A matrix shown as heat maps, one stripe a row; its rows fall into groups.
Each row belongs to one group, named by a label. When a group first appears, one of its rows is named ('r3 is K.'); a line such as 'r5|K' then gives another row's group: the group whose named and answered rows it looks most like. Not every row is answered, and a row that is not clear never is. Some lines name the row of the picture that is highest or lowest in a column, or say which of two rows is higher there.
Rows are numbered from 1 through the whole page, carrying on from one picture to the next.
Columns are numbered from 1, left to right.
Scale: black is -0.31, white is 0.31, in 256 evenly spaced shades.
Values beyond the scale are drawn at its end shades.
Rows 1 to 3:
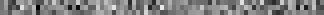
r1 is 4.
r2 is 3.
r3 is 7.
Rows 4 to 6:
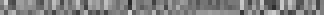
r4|4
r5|4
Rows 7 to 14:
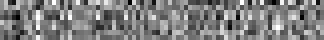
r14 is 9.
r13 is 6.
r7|4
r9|9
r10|9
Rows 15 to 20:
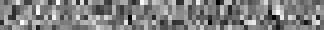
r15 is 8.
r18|4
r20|7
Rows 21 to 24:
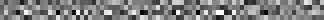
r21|6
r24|8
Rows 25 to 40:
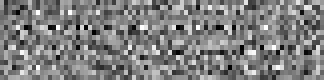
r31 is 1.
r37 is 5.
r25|5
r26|6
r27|9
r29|3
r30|8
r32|3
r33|6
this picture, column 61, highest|26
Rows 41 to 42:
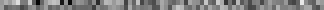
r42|6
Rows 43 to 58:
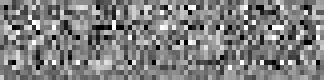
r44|5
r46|5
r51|5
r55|4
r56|7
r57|9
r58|6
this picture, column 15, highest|47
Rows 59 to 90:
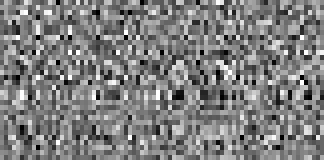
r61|1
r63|3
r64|9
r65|9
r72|6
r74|9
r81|6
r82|4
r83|5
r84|6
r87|8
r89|8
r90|6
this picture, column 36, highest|87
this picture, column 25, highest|74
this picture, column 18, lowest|66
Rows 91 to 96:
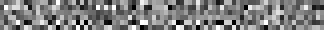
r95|8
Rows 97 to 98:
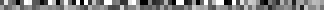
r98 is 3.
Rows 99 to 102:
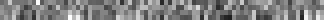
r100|8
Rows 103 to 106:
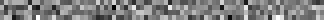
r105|5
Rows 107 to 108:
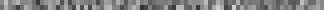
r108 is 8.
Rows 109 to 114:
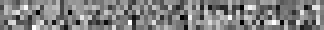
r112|1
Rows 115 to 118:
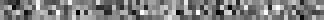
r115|9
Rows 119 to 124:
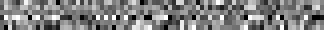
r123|5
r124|5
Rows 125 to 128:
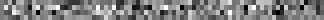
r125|3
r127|7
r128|1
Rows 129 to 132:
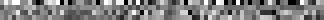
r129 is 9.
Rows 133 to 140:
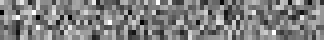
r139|1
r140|1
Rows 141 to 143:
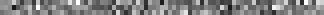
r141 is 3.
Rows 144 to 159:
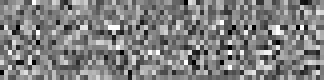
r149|3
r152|7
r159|4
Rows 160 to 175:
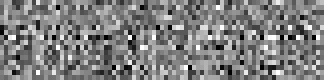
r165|6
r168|1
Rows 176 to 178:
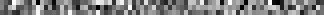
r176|7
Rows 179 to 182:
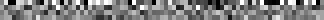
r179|4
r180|8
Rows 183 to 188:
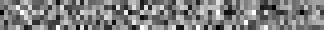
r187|5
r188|8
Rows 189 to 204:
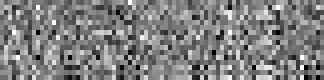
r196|8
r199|1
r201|4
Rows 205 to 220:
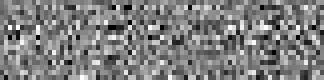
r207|6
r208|7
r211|9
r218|8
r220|5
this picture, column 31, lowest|210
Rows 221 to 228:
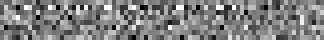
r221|7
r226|5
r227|3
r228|1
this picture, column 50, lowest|222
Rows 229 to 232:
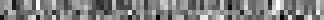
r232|6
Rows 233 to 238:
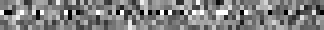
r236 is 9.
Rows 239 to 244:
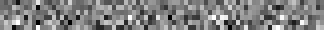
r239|9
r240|7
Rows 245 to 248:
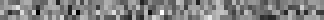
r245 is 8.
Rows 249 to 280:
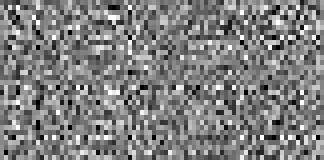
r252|3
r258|7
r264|9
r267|3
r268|4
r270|3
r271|8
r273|7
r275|5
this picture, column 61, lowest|257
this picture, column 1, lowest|267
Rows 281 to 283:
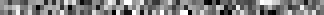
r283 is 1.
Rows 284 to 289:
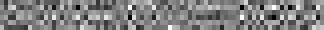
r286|4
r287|4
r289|5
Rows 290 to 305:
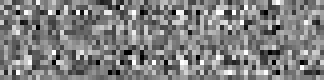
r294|6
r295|7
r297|5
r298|5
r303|5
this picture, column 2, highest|292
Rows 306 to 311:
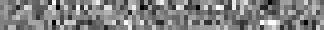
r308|4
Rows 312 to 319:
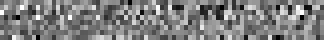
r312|1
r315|9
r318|6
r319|7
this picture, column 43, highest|313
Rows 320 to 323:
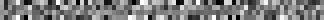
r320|8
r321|5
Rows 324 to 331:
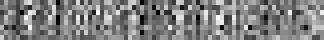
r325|1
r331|6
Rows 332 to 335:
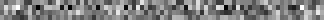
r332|8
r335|6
